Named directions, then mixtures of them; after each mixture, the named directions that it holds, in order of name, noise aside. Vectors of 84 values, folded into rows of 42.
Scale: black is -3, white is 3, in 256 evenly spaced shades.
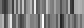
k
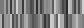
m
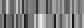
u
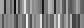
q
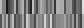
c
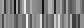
q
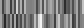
m, q, u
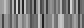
k, m, q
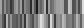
c, m, u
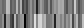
u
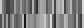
c, u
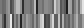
k, m, u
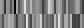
q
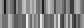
k, q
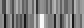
k, u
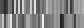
k
